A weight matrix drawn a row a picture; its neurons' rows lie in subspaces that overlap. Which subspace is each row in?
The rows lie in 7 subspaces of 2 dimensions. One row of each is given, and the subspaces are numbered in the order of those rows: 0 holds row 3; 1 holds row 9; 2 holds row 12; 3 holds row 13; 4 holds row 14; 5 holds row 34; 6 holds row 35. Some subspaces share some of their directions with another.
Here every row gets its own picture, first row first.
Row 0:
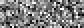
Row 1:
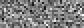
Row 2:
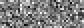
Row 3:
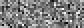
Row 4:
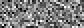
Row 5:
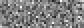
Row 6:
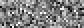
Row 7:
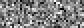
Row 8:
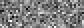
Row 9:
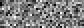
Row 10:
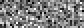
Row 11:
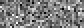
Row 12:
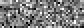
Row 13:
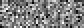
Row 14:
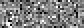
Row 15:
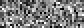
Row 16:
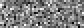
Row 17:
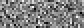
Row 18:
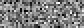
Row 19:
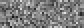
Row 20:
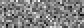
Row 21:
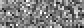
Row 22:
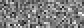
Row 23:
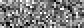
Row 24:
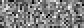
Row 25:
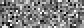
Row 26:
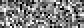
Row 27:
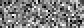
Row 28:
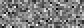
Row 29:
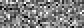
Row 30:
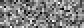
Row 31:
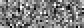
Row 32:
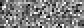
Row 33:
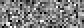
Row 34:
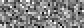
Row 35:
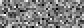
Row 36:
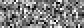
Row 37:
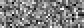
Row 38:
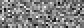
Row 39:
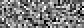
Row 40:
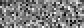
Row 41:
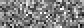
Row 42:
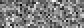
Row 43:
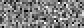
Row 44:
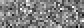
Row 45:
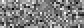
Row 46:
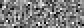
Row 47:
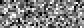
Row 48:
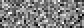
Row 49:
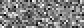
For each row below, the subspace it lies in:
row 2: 4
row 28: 6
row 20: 0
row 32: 1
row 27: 4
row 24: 3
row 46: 1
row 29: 2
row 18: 5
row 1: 0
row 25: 4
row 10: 5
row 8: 4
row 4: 6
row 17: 2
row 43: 5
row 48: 3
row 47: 6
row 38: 0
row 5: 3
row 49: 6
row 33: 4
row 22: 2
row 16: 1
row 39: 0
